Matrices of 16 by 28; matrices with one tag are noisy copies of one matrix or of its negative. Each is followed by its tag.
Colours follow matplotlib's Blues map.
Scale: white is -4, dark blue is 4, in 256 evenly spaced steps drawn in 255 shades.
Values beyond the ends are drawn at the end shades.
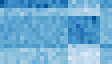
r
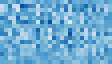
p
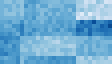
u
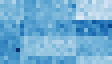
u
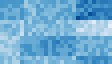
u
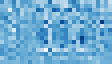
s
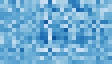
s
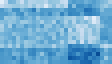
r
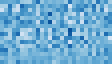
p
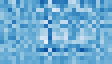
s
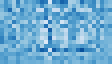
s
